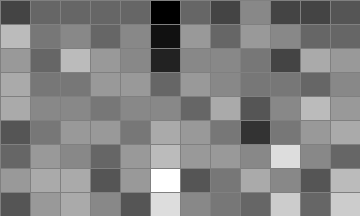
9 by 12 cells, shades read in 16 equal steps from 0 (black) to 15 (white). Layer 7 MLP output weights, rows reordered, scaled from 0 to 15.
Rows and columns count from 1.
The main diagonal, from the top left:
4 7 11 9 8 10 9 7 6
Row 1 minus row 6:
-1 -1 -3 -3 -1 -10 -3 -3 5 -3 -5 -5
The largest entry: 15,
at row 8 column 6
